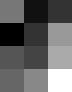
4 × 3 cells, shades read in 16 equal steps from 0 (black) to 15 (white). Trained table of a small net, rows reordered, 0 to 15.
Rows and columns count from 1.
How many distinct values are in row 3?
3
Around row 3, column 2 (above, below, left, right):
3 8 5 10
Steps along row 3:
down up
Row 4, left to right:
6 8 15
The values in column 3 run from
3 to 15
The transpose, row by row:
7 0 5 6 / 1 3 4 8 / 3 9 10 15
